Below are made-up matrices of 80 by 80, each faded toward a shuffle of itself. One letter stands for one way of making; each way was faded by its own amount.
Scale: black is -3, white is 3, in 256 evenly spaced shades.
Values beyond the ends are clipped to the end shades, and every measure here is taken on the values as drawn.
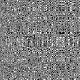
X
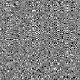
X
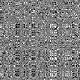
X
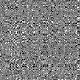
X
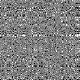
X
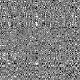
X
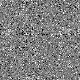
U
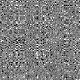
X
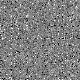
U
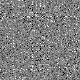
U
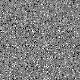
U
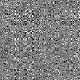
X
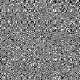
X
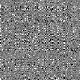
X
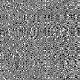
X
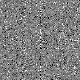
U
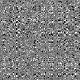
X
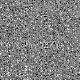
U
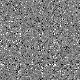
U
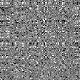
X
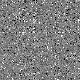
U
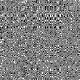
X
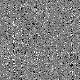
U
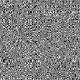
X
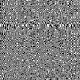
X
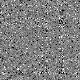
U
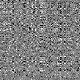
X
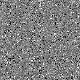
U
